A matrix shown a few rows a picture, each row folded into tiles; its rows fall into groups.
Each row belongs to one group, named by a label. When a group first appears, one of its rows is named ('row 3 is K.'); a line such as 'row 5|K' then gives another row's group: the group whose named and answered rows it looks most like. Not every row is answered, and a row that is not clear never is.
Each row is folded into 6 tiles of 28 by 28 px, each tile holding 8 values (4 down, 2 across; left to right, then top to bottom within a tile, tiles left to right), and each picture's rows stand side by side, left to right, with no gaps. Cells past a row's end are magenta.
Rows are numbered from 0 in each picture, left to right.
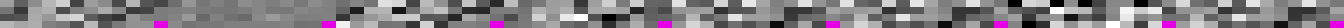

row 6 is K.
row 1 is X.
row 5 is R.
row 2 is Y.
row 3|Y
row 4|R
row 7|R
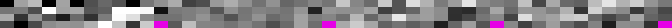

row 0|K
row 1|R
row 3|Y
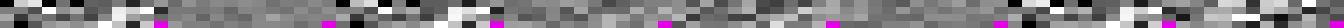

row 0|K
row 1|X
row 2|K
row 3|X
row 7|Y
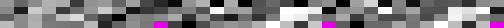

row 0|Y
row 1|K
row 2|K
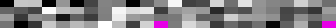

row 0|K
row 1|R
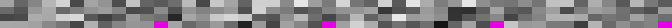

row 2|R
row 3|Y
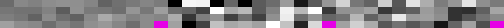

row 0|X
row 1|K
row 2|R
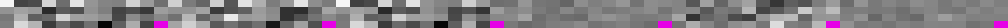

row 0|R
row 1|R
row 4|X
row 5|X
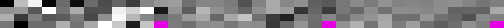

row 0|K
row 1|Y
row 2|R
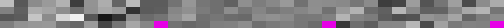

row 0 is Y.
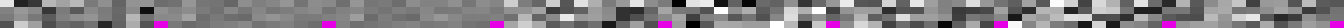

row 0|R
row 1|X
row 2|X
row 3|R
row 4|K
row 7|Y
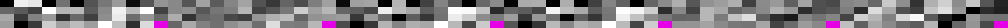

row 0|K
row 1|X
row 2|K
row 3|K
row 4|Y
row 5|Y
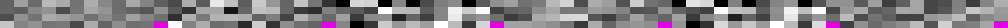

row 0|Y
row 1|Y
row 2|K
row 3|Y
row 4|K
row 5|X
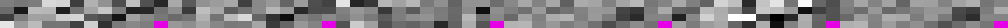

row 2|R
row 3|R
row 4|Y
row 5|R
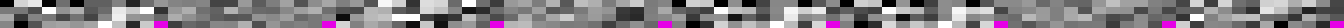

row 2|Y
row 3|R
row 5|K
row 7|Y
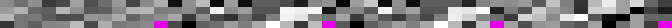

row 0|X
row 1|K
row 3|Y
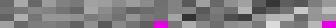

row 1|X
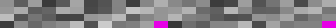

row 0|X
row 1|X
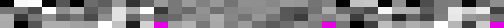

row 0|K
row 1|R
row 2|K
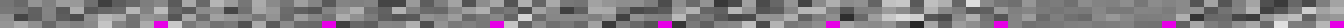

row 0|X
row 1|Y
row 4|X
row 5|Y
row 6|X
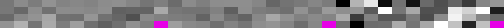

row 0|R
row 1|X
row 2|K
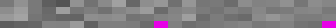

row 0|X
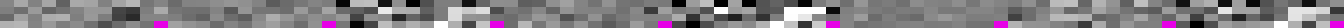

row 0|R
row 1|X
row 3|R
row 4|K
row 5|X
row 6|Y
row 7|K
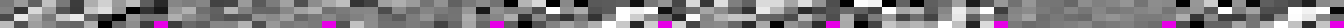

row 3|K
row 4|Y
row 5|K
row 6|X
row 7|K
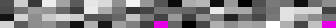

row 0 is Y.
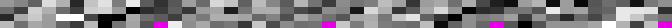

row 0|Y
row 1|Y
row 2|Y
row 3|K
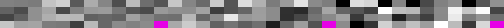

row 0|Y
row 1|R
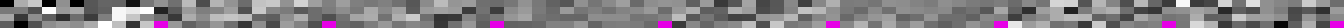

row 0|K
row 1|Y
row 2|Y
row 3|X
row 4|X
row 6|Y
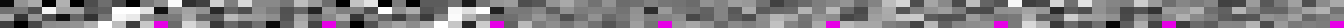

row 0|K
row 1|R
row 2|K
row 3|R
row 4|X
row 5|Y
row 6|R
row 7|X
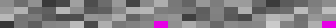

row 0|X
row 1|X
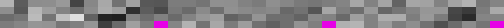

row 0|Y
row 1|R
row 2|R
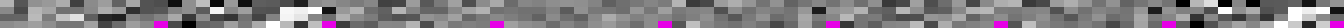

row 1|K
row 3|X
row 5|X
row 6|R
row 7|K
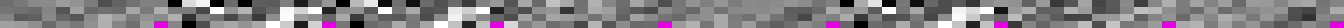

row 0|X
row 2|K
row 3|Y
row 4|R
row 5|K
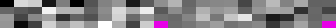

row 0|K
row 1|Y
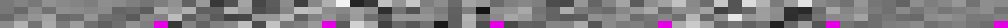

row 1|X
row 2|R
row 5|X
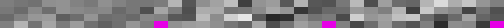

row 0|R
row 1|Y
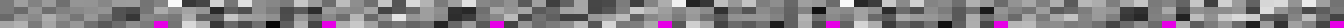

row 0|R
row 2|R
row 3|X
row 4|R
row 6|R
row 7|Y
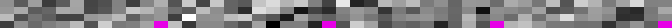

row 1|Y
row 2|R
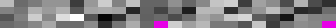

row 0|Y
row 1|Y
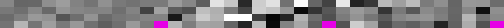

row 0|R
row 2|R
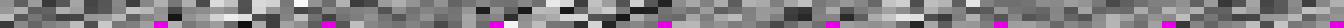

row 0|X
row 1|Y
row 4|R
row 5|Y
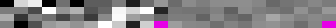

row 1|X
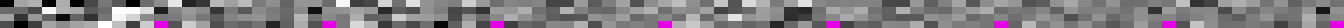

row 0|K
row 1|R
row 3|X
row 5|X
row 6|R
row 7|R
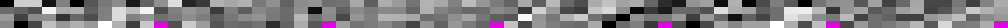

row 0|K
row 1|R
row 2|Y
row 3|Y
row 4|K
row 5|X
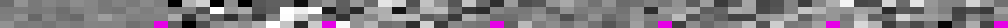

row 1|K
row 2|Y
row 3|R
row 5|R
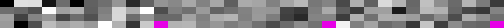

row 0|K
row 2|Y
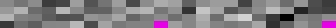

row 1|Y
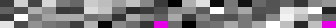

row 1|K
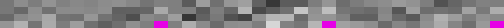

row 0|R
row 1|X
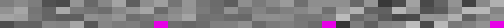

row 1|X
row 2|X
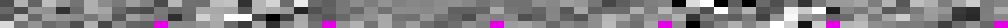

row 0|Y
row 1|Y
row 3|X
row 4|K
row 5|R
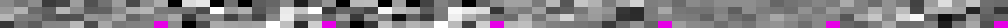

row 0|X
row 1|K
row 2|K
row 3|R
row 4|X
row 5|Y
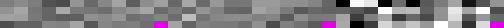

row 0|X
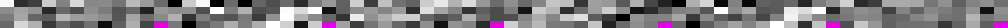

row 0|R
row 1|K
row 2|Y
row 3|Y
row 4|K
